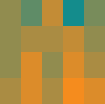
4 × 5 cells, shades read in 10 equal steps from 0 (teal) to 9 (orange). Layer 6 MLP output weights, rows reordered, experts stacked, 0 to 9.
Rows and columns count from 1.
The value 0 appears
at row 1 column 4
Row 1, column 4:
0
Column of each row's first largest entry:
3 4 2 4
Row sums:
19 29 32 37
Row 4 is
6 8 6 9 8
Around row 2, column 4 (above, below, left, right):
0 8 6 5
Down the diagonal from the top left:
5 6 5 9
